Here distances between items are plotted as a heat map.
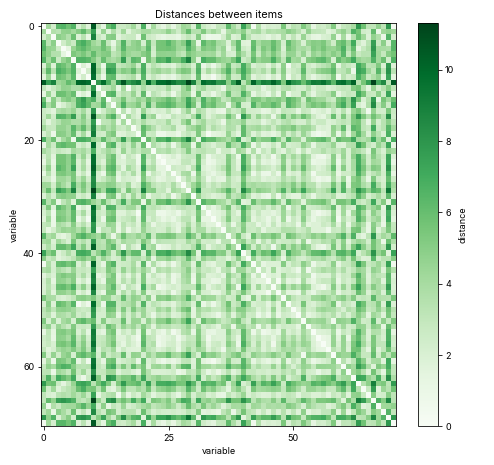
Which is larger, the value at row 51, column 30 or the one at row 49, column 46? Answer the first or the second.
the second
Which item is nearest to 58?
52
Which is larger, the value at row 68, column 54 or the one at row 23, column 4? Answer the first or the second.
the second
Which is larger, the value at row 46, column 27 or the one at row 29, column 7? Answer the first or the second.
the second
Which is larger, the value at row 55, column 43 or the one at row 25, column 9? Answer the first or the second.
the first
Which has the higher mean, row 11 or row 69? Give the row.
69
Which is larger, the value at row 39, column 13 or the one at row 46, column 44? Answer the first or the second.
the first
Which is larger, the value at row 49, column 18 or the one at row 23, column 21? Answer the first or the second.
the first
